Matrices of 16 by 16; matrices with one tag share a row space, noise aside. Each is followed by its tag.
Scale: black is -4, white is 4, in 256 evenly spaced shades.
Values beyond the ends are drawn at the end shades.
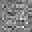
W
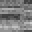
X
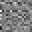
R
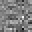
W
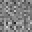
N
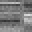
X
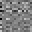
R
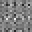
N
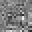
W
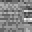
X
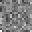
R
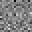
N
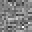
W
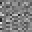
R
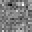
W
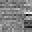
X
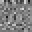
N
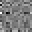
R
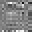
W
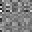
R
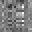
W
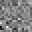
R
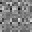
R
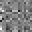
R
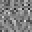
N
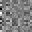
R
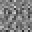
N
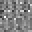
N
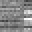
X
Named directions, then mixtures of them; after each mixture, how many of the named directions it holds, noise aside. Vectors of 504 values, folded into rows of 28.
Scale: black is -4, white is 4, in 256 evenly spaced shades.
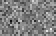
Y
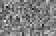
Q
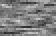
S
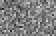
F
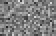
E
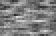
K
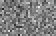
one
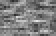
one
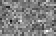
three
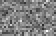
three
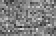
two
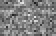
three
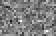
three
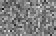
one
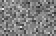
one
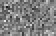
one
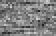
two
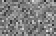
two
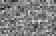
three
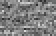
three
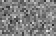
three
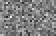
three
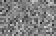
three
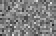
two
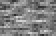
one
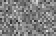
one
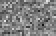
two
